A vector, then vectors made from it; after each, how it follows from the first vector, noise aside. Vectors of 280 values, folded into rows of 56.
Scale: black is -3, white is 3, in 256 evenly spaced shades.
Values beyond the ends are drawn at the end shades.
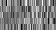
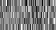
negated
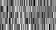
reversed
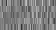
shrunk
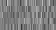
shrunk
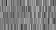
shrunk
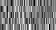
reversed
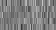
shrunk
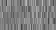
shrunk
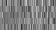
shrunk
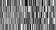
negated
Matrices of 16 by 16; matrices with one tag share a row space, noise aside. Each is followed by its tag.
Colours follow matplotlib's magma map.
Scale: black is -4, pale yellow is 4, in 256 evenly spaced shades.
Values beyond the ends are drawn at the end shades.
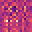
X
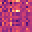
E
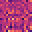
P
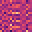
E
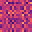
P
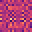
P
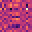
E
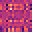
P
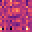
E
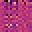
X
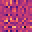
X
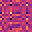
E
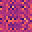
P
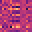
E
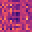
E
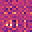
X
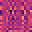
P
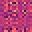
X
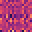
P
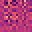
X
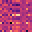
E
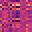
E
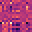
E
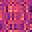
P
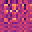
X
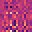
X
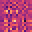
X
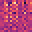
X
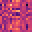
E
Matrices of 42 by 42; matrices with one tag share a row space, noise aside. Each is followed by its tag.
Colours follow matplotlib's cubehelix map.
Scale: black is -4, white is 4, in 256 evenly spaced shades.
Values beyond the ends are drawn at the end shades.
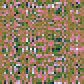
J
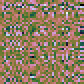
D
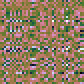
D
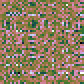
D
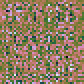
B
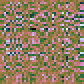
D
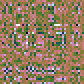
J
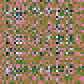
B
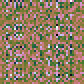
B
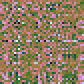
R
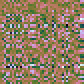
D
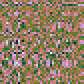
R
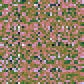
R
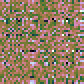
D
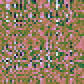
B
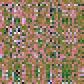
R
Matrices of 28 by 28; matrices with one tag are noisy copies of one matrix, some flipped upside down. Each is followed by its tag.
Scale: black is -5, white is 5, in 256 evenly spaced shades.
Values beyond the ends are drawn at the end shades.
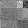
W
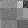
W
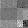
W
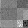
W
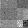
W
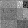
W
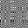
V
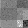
W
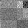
W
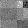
W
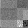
W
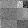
W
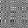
V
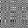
V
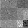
W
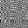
V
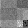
W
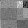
W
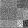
W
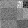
W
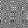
V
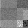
W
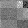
W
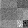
W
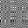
V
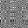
V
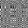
V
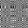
V
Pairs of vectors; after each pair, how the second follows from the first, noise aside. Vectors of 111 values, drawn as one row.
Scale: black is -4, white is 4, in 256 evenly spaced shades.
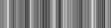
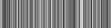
shuffled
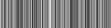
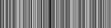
negated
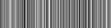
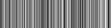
shuffled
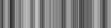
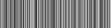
shuffled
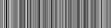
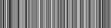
negated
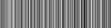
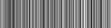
negated
